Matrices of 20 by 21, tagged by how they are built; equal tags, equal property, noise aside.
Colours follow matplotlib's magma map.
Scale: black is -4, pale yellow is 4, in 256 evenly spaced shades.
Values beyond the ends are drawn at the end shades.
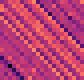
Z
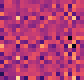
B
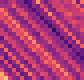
Z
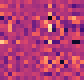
B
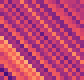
Z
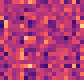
B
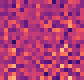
B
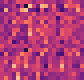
B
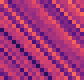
Z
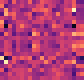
B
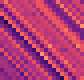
Z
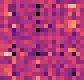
B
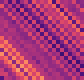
Z
